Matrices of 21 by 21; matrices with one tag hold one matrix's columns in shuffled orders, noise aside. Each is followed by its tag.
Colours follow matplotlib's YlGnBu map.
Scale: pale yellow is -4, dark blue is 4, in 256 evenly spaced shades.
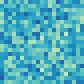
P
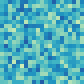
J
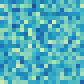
J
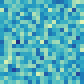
P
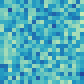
P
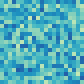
J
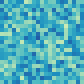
P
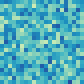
J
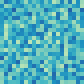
P
